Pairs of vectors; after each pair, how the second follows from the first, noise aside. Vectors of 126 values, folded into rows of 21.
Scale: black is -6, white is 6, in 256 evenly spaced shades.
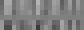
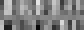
scaled up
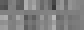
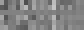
sign-scrambled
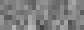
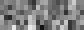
scaled up
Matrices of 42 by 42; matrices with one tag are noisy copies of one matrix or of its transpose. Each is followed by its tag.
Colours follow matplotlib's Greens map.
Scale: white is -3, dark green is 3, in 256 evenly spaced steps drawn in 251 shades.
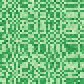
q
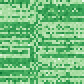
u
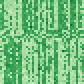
u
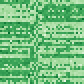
u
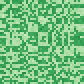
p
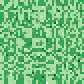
p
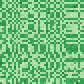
q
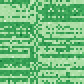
u
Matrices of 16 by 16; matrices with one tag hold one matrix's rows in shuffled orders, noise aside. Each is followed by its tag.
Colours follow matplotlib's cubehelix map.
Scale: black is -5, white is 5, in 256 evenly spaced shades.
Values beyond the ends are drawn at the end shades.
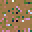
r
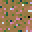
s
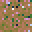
r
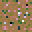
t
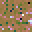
s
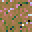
s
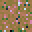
t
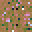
r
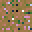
r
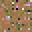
r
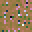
t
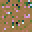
r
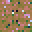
r
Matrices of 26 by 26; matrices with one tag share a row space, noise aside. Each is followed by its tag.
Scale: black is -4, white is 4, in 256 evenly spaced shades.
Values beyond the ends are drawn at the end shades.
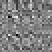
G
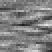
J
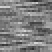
J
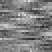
J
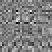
G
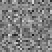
G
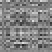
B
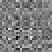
G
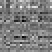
B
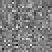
G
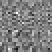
G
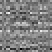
B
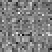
G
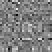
G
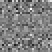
G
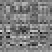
B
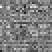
B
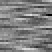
J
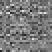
B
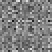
G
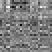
B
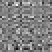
G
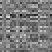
B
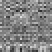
B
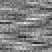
J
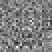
G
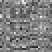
B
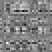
B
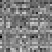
B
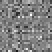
G
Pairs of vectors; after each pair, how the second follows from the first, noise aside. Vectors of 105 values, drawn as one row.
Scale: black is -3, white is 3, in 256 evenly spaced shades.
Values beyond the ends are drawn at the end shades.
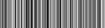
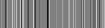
partly zeroed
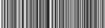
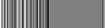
partly zeroed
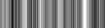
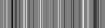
partly zeroed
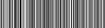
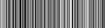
sign-scrambled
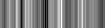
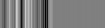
partly zeroed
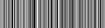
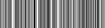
sign-scrambled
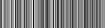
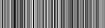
sign-scrambled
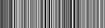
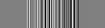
partly zeroed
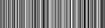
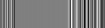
partly zeroed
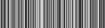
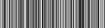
sign-scrambled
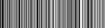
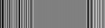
partly zeroed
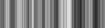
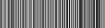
sign-scrambled
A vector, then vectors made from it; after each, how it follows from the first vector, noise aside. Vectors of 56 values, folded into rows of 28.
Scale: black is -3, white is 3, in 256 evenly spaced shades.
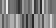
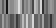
negated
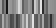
negated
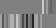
partly zeroed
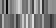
negated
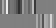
partly zeroed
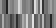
negated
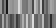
negated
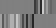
partly zeroed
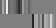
partly zeroed
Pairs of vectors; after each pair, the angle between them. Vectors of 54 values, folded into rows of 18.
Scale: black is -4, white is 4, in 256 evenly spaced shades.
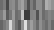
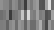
orthogonal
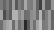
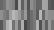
partly aligned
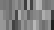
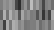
partly opposed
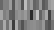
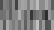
orthogonal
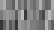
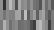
partly opposed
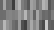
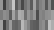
partly opposed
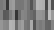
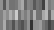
partly opposed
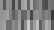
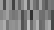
nearly parallel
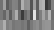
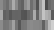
partly aligned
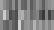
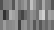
nearly opposite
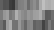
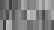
partly aligned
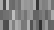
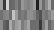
nearly parallel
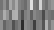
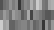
partly aligned
